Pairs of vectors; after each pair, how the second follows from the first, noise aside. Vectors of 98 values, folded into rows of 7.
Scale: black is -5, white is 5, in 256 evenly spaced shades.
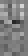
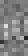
wrapped around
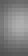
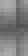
wrapped around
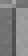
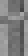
wrapped around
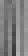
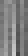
negated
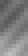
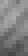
negated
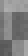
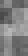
wrapped around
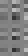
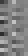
wrapped around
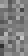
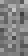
wrapped around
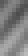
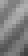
negated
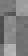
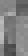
negated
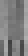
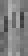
wrapped around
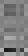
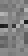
wrapped around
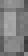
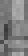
wrapped around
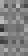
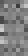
negated
